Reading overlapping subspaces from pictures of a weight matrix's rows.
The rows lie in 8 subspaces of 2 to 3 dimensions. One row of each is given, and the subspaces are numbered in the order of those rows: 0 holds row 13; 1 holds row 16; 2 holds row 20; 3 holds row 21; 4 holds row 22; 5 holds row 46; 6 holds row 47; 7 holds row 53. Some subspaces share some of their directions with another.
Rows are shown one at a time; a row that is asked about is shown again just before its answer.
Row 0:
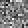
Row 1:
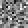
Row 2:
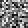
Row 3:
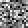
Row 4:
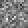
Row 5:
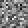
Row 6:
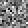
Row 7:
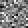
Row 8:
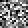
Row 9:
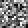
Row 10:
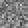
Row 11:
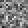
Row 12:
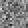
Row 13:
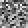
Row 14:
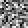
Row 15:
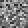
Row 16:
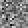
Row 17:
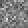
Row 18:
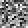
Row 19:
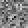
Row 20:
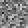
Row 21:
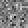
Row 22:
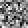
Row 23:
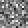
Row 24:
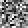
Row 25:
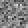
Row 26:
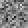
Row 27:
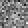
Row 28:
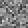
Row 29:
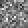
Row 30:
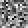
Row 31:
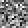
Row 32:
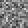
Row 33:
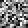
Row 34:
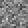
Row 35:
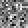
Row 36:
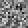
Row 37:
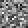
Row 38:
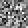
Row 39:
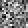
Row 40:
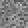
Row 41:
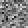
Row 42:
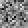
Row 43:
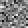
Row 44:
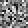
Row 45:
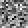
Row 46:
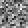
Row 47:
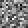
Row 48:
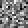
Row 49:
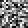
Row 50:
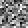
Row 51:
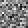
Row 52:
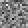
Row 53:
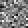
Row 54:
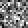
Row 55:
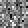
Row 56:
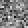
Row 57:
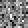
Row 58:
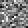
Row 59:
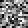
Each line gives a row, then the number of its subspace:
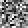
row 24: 1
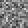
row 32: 4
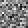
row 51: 2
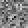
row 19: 3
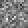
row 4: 2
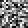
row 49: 4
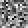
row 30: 5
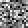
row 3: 0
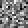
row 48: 6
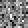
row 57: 3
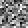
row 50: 5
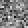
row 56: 0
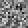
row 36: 0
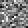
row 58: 7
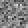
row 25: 1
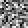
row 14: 4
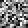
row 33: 7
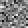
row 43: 7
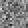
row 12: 1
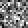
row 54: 4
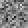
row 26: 2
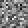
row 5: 6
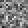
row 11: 4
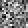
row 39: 1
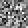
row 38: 0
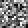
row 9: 1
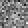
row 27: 4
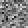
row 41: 7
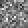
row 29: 2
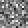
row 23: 6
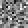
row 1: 6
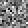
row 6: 5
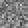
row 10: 7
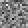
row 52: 0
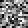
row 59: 3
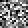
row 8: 0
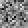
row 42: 2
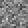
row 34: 5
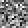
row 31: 6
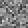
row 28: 5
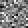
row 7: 7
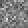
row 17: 2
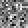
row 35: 3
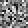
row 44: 5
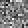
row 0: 0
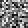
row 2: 4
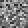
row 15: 0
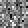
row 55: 3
